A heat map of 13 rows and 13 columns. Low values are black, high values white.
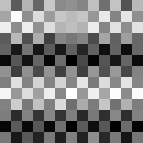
Stripes: horizontal, repeating 2 times. Average level on the scale: 50%. Calmest part: top middle. Odd patch: calmer, in the top middle. Odd rows or columns: none.
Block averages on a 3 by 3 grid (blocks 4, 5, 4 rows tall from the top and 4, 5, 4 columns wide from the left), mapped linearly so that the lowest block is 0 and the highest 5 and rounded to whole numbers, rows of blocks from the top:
5 5 5
2 2 2
0 0 0
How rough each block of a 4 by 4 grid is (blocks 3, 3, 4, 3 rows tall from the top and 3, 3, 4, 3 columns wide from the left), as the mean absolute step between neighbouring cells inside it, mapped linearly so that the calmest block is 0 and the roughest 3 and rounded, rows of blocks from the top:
2 1 0 2
2 2 1 1
2 2 2 2
2 2 2 3
